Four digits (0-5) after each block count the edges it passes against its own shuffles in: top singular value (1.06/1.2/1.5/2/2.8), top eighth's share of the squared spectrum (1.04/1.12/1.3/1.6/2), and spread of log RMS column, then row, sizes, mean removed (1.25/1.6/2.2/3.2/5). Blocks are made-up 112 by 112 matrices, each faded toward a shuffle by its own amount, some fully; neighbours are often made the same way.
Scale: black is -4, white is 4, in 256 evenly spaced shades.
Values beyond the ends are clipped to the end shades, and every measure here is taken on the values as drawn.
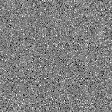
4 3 1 2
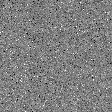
0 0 0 0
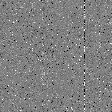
3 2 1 0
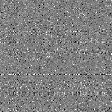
4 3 1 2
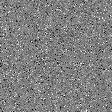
2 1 0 0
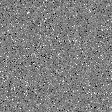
1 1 0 0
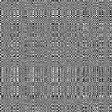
5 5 4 4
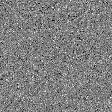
3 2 0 0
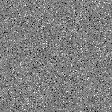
3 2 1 0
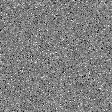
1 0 0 0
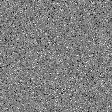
0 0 0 0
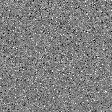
3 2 0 0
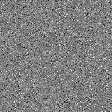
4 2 1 1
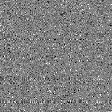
4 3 2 2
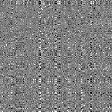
5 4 3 3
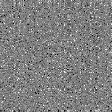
4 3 2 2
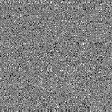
4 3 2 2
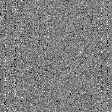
2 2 3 0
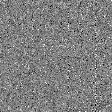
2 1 2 0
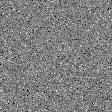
0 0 0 0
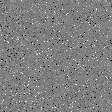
0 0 0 0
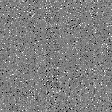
4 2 1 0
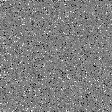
3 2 0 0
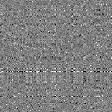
5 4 2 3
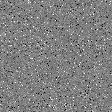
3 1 0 0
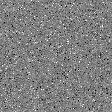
0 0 0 0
